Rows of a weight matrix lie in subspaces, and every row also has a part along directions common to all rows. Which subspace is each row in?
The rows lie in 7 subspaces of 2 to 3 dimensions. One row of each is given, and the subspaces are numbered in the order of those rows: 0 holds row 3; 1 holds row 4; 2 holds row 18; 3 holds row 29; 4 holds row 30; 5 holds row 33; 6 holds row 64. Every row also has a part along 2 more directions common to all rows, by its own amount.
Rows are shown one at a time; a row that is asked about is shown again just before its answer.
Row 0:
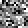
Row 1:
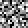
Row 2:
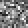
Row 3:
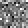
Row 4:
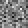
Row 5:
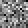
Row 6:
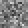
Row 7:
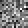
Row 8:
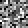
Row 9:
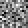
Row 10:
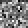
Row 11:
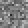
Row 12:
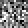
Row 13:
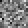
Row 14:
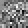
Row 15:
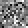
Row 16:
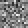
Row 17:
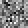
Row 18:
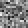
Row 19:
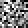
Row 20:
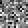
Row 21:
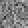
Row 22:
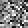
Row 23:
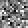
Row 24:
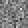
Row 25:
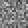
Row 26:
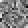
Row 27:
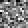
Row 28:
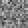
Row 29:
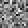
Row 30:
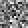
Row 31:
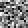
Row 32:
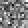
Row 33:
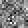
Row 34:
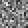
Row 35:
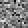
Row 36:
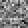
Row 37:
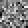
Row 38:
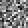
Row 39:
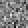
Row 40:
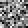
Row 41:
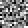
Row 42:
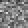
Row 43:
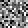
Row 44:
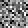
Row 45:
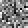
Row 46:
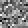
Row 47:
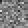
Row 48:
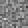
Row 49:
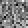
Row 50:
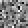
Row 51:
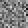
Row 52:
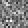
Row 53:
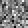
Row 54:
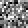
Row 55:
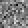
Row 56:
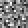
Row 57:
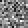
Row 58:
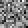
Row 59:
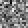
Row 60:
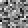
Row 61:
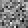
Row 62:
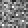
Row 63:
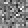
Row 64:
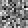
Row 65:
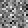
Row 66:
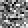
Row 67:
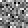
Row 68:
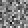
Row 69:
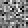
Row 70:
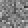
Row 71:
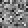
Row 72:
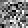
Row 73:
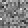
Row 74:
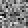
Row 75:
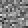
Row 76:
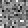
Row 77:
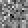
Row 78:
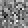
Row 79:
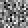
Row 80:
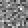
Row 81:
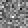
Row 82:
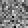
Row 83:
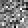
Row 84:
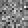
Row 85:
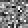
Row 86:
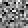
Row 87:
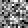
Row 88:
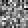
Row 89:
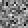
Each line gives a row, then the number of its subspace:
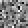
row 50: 2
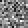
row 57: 2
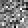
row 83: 6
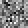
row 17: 5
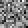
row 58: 1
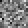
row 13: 3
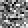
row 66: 0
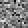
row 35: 3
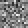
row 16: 3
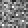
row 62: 0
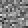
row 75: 1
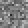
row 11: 0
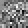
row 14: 4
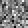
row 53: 4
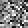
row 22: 4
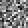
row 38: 3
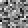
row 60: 1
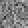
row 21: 4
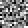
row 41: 1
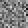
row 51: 5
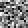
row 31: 2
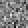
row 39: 1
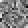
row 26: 6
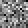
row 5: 0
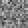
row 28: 6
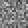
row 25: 5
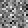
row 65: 5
